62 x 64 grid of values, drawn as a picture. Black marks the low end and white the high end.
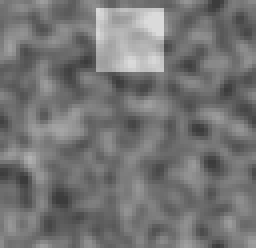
Histogram: skewed, a long tail of high values. Ninth with the highest average: top middle. Odd patch: higher, in the top middle. Roughest part: top middle. Grain: blotchy.
